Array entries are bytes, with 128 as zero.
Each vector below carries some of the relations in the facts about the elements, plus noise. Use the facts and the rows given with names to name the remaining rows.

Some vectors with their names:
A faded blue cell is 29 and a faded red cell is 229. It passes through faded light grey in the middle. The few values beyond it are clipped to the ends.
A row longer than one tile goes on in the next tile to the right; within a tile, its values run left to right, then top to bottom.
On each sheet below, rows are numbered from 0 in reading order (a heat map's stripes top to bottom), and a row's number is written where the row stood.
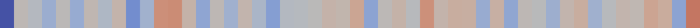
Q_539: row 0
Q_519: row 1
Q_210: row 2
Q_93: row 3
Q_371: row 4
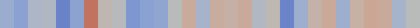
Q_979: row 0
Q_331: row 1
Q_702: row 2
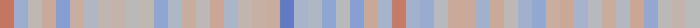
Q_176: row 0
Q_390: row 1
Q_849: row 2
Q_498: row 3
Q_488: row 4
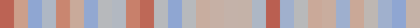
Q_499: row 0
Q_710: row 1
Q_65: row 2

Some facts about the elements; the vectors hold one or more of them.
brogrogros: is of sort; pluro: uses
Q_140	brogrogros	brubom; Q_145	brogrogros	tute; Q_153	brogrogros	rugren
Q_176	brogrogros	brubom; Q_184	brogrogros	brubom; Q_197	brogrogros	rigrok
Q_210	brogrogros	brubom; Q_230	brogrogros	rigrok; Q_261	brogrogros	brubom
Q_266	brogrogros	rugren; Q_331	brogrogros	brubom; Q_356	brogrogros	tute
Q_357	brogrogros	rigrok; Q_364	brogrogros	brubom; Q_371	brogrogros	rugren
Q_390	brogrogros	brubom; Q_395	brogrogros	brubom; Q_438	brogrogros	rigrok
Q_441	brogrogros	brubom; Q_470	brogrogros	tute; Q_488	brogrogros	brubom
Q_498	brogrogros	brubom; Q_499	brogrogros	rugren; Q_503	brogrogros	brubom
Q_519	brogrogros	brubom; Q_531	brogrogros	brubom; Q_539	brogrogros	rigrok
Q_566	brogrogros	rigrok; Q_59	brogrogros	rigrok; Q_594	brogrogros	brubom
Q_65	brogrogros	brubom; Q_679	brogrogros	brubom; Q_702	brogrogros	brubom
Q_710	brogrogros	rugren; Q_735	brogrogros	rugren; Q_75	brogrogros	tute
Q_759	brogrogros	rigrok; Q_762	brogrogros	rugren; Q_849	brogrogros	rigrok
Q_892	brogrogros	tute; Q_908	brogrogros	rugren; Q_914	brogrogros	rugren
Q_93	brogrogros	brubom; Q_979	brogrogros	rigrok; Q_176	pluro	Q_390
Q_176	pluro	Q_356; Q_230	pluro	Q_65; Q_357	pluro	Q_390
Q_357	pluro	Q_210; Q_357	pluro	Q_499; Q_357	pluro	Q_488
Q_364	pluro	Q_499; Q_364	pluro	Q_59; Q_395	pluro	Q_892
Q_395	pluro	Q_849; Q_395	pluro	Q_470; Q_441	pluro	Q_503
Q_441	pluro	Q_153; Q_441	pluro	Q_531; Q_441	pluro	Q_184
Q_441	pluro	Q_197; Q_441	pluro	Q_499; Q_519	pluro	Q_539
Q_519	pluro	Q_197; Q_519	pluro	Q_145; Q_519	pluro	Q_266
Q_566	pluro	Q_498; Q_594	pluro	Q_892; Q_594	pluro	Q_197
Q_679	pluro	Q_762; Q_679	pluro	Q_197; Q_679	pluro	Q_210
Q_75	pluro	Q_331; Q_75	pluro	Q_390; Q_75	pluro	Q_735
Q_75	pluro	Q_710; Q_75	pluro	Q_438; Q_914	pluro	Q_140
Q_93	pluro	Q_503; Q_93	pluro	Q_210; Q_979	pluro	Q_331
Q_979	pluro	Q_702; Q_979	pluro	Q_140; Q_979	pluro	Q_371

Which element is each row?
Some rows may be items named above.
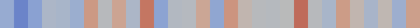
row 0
Q_438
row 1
Q_75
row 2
Q_266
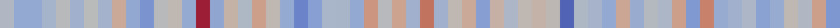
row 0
Q_59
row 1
Q_892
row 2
Q_438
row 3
Q_176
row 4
Q_197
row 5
Q_357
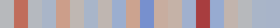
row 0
Q_266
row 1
Q_145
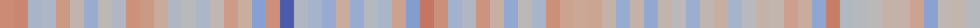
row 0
Q_762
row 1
Q_914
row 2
Q_197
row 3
Q_153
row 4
Q_679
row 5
Q_371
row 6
Q_210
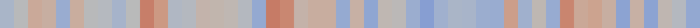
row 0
Q_261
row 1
Q_908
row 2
Q_93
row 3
Q_759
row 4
Q_441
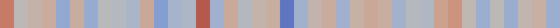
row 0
Q_364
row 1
Q_356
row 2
Q_140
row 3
Q_594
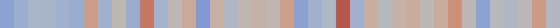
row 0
Q_759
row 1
Q_176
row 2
Q_356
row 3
Q_395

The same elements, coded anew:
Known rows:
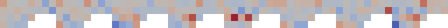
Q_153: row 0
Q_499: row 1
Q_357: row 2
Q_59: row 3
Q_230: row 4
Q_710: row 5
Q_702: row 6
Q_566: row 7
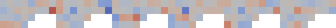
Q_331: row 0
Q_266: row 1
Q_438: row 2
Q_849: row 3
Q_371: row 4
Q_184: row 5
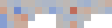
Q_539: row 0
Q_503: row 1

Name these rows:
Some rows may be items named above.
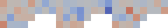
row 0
Q_499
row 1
Q_145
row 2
Q_390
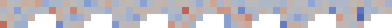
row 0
Q_371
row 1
Q_441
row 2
Q_594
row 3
Q_390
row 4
Q_539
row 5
Q_519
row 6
Q_75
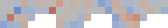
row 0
Q_979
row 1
Q_762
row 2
Q_197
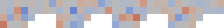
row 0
Q_356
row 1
Q_914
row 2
Q_759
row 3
Q_364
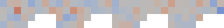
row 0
Q_176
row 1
Q_364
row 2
Q_261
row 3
Q_153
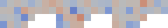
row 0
Q_395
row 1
Q_539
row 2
Q_908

